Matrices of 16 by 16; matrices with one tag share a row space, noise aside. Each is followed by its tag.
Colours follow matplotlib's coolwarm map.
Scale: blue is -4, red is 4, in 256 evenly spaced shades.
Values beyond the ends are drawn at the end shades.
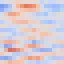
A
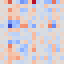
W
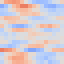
A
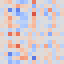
W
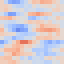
A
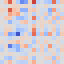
W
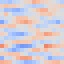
A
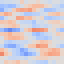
A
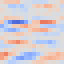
A
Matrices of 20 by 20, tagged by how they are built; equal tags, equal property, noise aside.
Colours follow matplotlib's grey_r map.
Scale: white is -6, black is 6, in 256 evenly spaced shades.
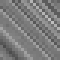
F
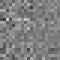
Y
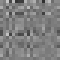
Y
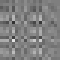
Y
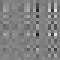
Y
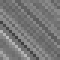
F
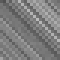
F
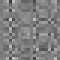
Y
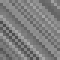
F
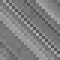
F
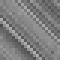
F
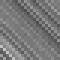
F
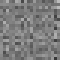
Y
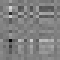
Y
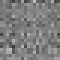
Y
